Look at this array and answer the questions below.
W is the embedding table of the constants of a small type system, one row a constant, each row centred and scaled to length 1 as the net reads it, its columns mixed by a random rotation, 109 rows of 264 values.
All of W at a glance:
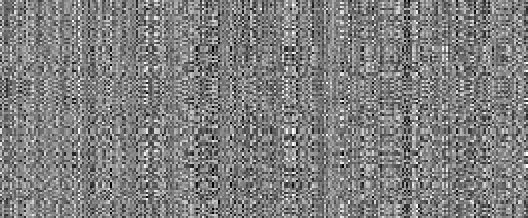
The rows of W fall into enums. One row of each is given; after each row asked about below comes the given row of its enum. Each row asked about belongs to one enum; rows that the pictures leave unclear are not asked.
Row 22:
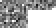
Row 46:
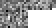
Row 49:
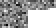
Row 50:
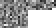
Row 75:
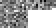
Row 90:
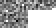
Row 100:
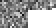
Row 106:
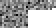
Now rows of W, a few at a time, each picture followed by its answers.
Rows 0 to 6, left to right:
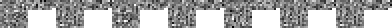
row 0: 75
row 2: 22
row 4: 46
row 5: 50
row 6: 50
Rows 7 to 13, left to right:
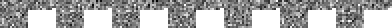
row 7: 100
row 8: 75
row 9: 75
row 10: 100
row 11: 50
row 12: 100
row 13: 22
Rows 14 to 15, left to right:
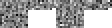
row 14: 106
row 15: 50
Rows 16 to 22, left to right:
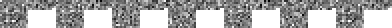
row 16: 22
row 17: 75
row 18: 50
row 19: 100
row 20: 75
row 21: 100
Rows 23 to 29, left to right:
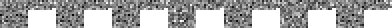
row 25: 106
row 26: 22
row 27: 106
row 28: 100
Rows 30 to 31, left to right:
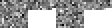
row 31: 49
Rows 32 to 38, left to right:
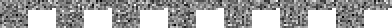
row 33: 75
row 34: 90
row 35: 49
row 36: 50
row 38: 106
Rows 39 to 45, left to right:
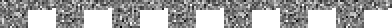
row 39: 100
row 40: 90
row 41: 46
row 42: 90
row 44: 90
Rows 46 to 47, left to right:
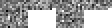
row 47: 90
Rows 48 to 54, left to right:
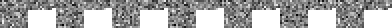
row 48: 100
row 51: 49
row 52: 100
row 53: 106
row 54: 100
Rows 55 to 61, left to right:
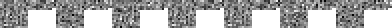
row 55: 50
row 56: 106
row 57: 46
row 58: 50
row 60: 75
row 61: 106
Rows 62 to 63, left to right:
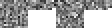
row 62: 50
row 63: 100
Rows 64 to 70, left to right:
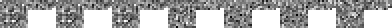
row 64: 22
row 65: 22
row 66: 22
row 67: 46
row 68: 106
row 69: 106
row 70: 100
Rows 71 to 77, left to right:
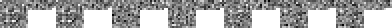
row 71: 22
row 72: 22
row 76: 49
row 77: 49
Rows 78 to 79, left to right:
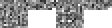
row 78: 50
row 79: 22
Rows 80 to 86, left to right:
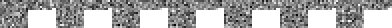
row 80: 100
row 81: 50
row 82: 49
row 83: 49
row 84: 106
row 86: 22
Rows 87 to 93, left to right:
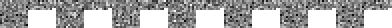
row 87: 106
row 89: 50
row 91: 106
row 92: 106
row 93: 106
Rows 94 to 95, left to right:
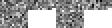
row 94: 100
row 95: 75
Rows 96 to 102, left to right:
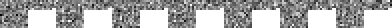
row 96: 106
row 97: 22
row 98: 46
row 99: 90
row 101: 100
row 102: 50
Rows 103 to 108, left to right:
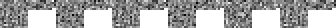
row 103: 50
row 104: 106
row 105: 50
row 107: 100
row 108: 50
